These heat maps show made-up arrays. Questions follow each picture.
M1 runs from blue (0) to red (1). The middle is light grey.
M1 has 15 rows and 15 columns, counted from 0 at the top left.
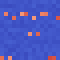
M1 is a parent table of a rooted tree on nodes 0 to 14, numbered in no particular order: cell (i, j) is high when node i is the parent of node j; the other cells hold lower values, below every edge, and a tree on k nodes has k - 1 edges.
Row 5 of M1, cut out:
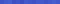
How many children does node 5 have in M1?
0
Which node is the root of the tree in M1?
4
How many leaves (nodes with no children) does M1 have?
11
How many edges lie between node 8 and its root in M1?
1
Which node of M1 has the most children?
3
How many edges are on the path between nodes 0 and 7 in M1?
4
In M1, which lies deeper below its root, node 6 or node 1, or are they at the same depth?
the same depth
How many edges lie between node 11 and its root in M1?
2
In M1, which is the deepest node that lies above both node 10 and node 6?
3
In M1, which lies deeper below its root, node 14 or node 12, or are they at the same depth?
node 12
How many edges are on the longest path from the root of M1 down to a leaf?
2
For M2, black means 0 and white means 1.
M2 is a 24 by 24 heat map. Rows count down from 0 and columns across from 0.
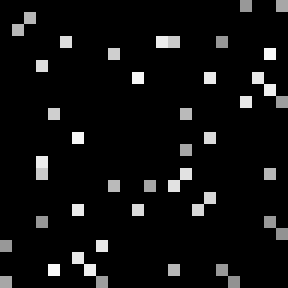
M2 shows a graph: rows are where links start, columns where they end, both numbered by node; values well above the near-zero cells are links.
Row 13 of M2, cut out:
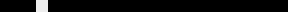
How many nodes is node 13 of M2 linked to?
1
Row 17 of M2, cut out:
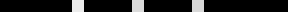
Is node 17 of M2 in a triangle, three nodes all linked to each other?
yes
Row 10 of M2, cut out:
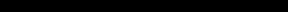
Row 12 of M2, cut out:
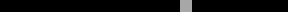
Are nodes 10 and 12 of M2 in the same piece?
no
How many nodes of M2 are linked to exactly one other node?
9
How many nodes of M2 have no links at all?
1
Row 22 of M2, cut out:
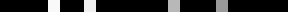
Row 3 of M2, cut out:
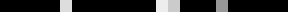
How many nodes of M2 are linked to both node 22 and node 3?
2
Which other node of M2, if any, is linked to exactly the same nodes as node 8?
node 0
